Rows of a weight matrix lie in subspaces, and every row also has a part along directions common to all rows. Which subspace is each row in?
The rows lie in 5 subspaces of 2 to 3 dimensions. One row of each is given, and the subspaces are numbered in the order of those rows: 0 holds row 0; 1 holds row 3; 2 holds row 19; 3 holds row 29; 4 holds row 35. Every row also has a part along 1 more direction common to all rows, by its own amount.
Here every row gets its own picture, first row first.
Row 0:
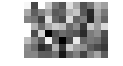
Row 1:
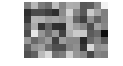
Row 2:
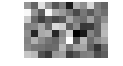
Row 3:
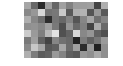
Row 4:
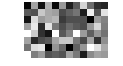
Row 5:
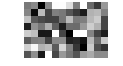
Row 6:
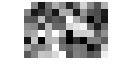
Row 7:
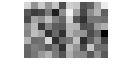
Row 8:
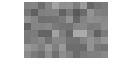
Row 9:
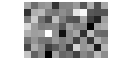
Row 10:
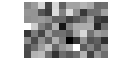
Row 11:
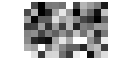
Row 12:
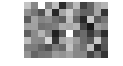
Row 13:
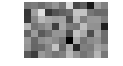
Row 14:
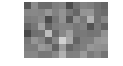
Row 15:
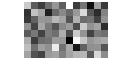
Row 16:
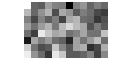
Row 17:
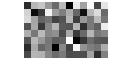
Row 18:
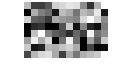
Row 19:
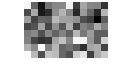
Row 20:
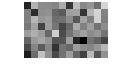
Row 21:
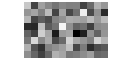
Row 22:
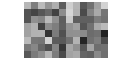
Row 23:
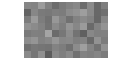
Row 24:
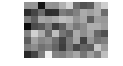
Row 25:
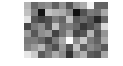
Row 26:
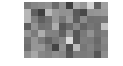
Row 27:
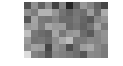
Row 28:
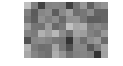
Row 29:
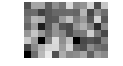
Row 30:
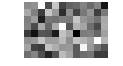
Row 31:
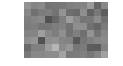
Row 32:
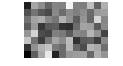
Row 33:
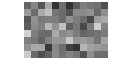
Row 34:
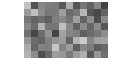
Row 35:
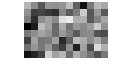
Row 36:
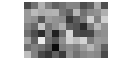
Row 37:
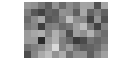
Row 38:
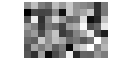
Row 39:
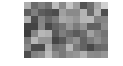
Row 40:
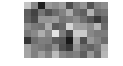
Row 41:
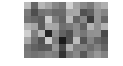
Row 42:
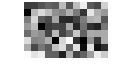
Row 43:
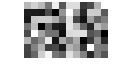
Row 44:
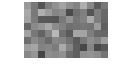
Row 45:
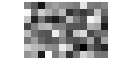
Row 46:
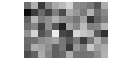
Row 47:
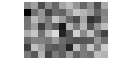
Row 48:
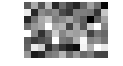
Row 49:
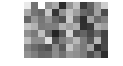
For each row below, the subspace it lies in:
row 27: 4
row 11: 2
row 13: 2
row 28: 3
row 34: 2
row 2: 2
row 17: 2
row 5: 1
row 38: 1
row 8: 1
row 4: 4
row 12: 0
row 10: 4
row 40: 3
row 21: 4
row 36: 3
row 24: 4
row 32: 3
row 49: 0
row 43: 0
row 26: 2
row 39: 4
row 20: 2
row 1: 0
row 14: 0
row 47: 1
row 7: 0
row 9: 1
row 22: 0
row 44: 1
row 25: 2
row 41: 0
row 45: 1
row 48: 4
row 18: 4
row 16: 3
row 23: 1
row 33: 4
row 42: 4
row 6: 3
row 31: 3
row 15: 2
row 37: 3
